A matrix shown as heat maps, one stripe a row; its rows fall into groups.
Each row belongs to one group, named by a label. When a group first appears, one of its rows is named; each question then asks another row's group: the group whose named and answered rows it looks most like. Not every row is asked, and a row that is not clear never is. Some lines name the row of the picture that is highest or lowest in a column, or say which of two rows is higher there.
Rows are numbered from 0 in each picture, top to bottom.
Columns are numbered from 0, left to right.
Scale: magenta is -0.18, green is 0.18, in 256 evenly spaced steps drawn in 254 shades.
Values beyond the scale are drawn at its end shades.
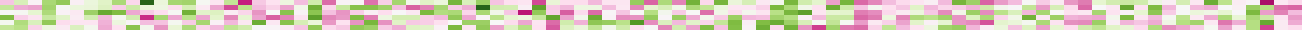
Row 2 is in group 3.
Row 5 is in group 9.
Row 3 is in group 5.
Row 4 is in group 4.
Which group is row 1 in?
5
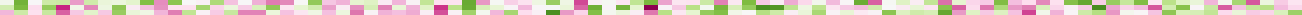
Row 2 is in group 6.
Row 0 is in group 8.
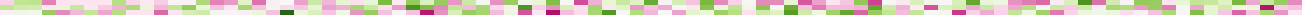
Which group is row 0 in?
8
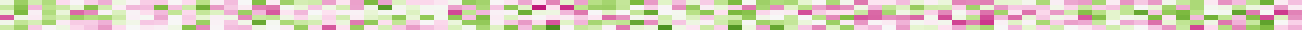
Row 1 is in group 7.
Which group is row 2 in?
8
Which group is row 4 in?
4
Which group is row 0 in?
4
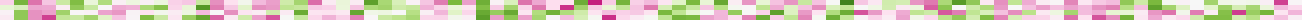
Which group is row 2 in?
5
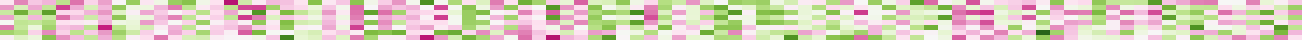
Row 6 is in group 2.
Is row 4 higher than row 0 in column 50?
No
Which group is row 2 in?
4
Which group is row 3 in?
6
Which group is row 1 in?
6
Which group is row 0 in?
9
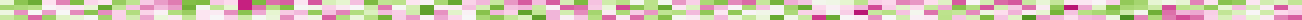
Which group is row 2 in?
9
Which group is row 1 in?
3
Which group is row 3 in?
5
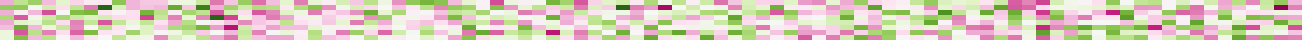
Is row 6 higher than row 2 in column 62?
Yes
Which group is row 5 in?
8
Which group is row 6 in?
9
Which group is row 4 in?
6
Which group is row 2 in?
7
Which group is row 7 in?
8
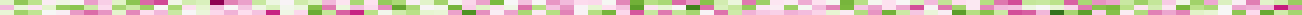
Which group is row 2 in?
8
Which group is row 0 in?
2
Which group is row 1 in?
3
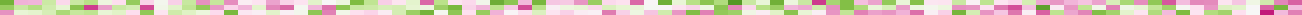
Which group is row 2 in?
3
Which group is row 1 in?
2
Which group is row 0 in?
5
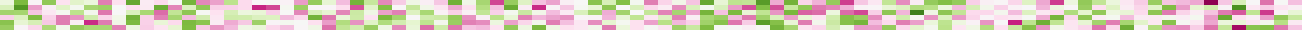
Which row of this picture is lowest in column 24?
2
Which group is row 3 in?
2
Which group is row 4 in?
2
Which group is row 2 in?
9
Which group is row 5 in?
5
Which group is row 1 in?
7
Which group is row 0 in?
9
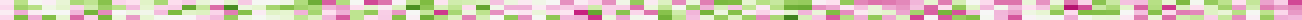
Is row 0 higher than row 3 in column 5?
Yes
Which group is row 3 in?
3
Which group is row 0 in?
3
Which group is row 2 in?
9
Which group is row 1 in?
3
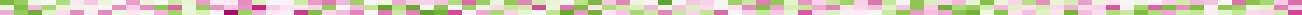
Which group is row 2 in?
8
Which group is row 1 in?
7
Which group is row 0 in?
5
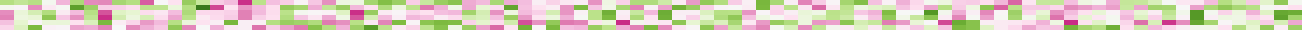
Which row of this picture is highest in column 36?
1
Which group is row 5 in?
8
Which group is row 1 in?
7
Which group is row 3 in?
6
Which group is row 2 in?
6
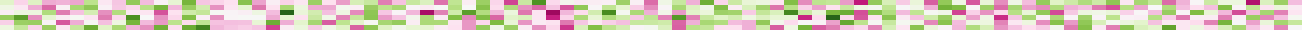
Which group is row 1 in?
7
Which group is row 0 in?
9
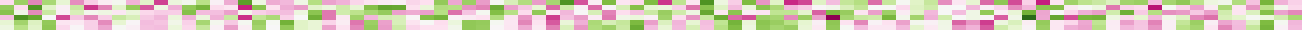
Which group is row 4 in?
4
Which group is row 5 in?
4
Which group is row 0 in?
8
